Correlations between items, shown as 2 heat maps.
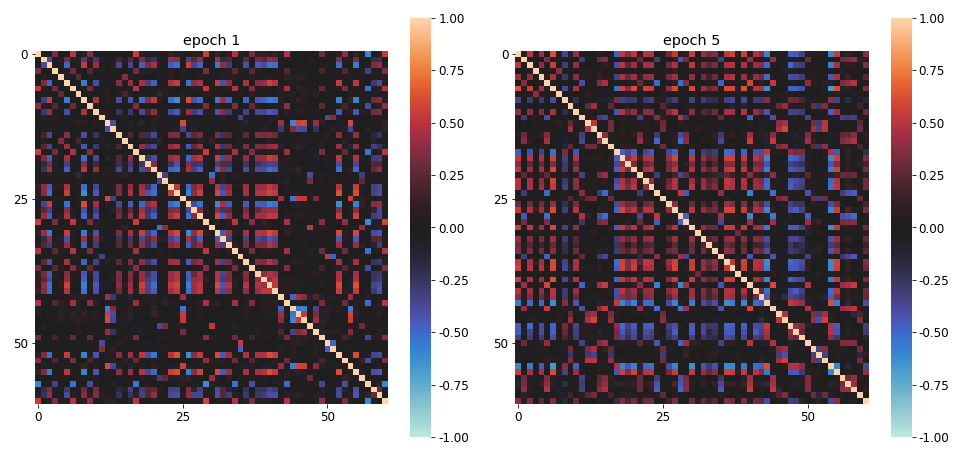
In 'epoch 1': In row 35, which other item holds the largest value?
50
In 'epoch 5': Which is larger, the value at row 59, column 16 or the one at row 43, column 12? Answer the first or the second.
the first
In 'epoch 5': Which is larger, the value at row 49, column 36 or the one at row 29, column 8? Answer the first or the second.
the second
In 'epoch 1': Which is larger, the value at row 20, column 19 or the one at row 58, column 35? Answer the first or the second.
the first
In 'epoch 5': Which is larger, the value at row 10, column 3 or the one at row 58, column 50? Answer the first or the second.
the second
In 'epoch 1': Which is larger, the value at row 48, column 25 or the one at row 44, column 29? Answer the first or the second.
the first
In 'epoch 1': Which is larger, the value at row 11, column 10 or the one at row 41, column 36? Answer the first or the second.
the second
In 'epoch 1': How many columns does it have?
61
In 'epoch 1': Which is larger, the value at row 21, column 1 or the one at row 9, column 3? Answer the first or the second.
the second
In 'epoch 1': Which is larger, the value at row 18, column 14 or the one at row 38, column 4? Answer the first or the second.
the first
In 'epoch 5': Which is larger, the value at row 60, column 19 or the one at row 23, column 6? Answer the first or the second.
the second
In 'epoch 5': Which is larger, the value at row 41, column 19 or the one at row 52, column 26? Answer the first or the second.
the first
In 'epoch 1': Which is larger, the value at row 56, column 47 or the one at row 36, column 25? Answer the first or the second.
the first
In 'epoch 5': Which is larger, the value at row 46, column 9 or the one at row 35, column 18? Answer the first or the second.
the first
